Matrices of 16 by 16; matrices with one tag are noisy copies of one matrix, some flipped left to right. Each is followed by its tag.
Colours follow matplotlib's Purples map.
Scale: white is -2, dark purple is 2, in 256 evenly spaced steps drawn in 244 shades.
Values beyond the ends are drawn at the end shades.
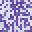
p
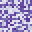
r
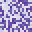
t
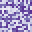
r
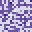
r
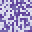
p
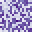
t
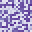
r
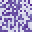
p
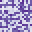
r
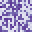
p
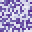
t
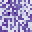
p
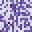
p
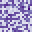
r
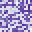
r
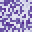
t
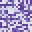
r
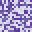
r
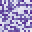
r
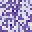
p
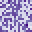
p
